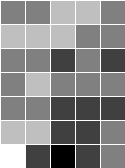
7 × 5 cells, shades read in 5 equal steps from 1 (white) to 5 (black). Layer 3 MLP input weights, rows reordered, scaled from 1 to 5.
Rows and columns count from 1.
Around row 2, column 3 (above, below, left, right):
2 4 2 3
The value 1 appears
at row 7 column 1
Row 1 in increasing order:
2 2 3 3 3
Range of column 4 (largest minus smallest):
2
